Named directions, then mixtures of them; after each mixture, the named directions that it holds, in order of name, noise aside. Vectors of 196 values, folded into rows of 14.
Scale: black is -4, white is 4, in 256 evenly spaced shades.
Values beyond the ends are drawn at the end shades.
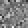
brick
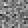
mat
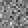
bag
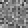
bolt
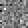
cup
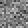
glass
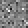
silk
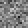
bag, brick, glass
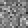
bag, cup, silk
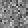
bag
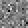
silk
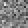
bag, mat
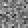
mat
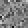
brick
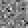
silk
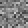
glass, mat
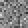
bag, bolt, cup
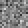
cup, glass
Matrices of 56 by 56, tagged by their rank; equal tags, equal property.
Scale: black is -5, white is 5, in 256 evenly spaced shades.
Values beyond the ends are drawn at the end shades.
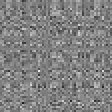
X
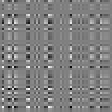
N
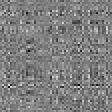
X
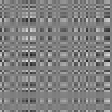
N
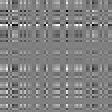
N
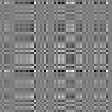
N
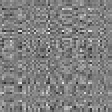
X
